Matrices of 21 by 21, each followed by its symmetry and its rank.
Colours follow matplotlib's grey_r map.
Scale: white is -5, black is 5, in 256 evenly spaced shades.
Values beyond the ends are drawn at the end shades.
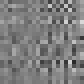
neither, rank three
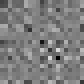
symmetric, rank three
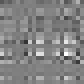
neither, rank two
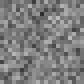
neither, full rank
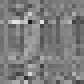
neither, rank three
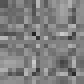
symmetric, rank two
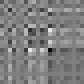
symmetric, rank two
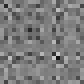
symmetric, rank three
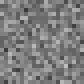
neither, full rank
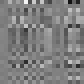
neither, rank two
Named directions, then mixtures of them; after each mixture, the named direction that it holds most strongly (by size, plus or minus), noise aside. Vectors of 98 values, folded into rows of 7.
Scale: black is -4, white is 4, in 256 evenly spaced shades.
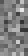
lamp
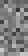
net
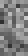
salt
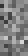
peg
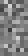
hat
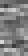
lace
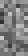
salt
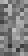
salt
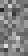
hat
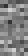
lace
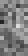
salt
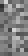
hat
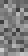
net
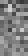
hat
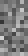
net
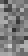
peg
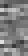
lace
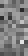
peg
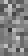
hat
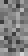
net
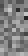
net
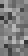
peg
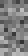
net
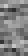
lace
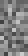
net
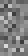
peg
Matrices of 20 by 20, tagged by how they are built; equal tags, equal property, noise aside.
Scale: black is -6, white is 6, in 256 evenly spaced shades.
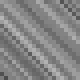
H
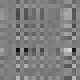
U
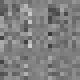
U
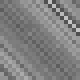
H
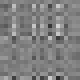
U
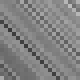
H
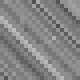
H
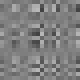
U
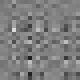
U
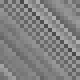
H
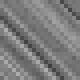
H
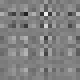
U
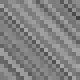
H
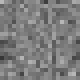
U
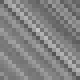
H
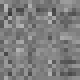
U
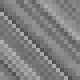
H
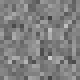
U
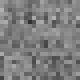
U
